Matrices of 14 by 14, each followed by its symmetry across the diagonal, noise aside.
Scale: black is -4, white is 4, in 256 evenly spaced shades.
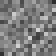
symmetric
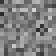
neither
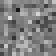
antisymmetric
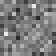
symmetric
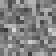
neither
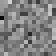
neither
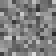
antisymmetric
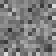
symmetric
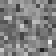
antisymmetric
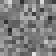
neither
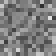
symmetric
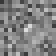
symmetric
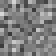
symmetric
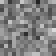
neither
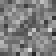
symmetric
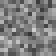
antisymmetric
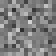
antisymmetric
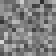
antisymmetric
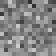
neither
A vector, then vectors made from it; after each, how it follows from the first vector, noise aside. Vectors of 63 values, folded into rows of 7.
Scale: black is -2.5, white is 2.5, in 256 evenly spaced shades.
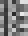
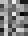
negated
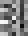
reversed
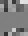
partly zeroed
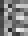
wrapped around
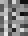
negated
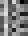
negated
